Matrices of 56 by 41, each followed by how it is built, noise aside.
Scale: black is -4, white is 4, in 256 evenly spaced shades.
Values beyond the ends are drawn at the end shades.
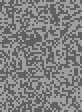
noise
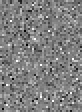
noise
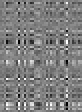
low rank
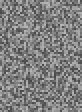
noise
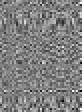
low rank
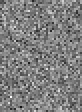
noise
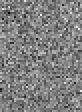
noise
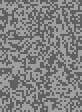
noise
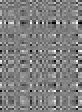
low rank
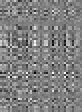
low rank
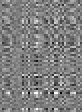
low rank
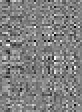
low rank
